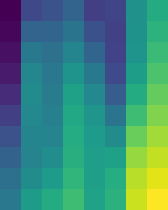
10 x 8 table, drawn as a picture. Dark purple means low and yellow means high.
Slope: up to the bottom right. Ninth with the lowest average: top left. Ninth with the highest average: bottom right. Grain: streaks running down.
